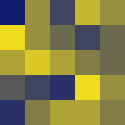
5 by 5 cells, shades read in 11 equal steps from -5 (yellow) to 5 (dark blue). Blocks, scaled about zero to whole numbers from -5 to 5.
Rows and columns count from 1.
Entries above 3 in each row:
1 0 0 1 1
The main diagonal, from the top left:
5 -1 -2 -5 0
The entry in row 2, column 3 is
1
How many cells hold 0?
3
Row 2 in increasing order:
-5 -1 1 1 3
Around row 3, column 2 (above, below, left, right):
-1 3 -2 -2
